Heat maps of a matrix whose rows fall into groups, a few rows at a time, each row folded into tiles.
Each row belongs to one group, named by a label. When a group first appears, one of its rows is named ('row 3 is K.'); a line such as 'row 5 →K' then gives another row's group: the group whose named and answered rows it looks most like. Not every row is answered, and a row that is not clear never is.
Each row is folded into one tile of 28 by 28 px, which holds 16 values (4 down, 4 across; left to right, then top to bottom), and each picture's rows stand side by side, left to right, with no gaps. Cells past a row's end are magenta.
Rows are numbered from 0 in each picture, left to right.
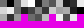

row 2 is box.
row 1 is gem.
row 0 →box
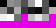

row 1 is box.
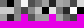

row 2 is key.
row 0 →box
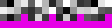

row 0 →box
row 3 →box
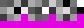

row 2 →box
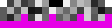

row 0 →gem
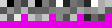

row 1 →gem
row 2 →gem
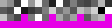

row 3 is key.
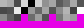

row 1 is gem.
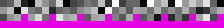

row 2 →gem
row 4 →gem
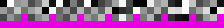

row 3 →gem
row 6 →box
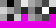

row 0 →box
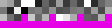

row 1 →gem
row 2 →gem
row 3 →gem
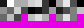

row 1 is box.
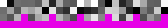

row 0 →gem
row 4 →box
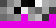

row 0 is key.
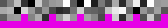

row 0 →key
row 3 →gem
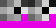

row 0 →key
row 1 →key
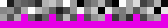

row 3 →key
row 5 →key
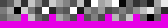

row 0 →key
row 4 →gem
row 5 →box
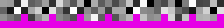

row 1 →key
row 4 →key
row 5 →gem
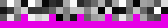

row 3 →key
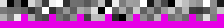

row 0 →gem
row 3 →key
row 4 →gem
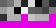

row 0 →key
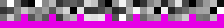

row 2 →key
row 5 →key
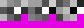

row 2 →key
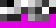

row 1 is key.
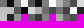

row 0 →box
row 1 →box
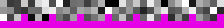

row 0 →box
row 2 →gem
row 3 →key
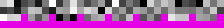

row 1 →box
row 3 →key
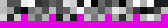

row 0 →box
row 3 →gem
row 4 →box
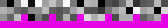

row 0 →box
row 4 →key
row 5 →key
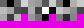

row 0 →box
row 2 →box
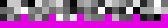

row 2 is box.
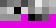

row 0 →key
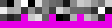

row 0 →box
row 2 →box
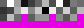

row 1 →key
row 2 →gem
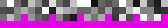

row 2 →box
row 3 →gem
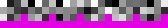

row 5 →box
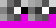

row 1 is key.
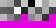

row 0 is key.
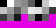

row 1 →box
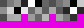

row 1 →gem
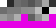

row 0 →gem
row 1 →key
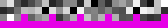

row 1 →key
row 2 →key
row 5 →box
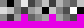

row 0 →box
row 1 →key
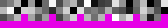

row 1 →box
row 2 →key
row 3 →gem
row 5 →box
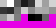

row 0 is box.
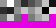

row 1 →key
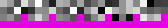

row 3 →key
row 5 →gem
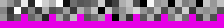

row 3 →key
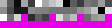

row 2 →gem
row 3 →key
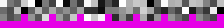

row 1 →gem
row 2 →gem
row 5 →box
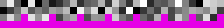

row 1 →gem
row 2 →key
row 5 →gem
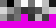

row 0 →box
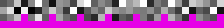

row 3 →gem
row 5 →gem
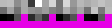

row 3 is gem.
